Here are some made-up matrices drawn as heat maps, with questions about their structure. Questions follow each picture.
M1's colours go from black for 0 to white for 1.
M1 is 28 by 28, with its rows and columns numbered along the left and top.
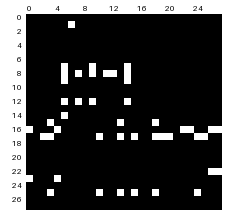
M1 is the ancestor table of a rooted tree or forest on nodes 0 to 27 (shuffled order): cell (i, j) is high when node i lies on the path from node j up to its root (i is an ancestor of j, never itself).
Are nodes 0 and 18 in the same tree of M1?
no
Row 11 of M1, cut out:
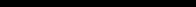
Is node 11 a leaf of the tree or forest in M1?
yes
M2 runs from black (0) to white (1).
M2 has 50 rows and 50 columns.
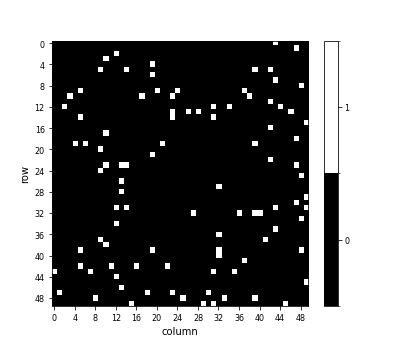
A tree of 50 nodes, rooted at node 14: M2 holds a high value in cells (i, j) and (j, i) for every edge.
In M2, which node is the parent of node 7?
43
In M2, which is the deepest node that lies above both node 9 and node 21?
5
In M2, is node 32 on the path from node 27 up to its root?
yes
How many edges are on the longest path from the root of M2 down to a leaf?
4
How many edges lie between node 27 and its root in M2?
4
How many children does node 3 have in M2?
0
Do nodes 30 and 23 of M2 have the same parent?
no
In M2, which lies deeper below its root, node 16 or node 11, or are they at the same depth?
the same depth
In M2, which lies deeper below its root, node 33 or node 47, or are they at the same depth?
node 33
